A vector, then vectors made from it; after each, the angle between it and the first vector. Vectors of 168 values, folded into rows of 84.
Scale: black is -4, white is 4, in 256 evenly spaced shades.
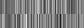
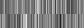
nearly parallel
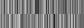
partly opposed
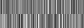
partly aligned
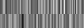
orthogonal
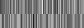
orthogonal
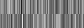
orthogonal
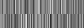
partly aligned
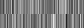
orthogonal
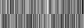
orthogonal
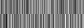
orthogonal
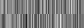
nearly opposite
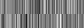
nearly opposite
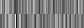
partly opposed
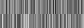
partly aligned
